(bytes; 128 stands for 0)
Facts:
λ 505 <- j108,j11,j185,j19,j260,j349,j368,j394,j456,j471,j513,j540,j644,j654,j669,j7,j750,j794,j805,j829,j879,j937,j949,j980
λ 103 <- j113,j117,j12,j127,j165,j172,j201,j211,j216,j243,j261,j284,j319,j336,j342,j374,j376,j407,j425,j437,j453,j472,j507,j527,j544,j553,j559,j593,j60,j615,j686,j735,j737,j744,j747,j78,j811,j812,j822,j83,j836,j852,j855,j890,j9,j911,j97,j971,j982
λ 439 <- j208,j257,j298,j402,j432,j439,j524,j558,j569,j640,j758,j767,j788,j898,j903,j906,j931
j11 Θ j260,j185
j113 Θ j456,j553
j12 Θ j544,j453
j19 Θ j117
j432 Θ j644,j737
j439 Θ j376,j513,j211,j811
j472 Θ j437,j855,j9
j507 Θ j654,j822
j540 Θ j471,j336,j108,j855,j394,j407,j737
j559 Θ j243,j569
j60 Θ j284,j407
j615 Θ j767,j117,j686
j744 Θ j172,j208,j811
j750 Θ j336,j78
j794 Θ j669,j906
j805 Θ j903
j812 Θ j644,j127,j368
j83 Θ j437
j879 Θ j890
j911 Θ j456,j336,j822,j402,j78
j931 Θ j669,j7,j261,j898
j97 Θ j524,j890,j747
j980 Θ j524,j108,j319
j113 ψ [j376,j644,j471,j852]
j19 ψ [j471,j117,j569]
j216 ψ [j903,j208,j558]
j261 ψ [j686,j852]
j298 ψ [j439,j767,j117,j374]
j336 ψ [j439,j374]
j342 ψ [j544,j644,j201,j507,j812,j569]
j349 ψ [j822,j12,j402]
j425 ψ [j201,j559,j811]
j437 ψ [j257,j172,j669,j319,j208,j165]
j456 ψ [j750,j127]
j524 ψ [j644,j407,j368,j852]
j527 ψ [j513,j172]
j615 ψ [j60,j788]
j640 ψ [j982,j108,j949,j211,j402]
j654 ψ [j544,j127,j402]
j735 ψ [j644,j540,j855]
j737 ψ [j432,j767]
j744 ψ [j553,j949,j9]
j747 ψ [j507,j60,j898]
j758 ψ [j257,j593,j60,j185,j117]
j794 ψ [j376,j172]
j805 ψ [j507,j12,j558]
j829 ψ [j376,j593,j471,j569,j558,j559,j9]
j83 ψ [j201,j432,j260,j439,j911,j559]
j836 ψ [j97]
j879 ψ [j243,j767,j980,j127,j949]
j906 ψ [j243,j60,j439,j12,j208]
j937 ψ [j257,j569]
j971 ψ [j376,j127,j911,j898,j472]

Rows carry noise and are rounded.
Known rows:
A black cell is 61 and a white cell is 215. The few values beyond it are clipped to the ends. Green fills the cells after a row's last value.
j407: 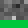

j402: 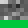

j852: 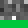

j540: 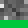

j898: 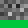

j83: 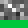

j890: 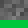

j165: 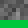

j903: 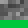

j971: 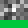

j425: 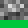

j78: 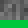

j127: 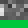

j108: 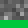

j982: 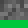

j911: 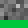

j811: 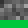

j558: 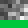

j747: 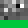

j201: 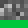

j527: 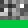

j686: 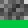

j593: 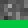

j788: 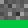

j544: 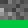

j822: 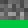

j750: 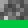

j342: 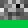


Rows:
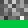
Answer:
j216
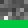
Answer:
j669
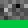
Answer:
j60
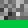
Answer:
j744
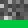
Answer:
j644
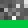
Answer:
j376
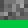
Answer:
j836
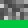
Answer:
j471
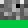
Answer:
j758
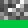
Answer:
j794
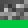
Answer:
j172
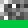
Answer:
j654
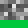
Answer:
j640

